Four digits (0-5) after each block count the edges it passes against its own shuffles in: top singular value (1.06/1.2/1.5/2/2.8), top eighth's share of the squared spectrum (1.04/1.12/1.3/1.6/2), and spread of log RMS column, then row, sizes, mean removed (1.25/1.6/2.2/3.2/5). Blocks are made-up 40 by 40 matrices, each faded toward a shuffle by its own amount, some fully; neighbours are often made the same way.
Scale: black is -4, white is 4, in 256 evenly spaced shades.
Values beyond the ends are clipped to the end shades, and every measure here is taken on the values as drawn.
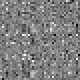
4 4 2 2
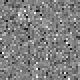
0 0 0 0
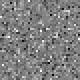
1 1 0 0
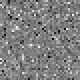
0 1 0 0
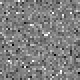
1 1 0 0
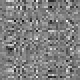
4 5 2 3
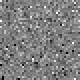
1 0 0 0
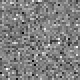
2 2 0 0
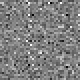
3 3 1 2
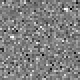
0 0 0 0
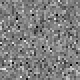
0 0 0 0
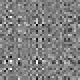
4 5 3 3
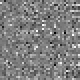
3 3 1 1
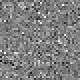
2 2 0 1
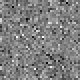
2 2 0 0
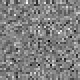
3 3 1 1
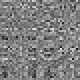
4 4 2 3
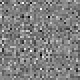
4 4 2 2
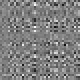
4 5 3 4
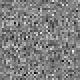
3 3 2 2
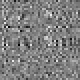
4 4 2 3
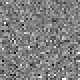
2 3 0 1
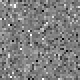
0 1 0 0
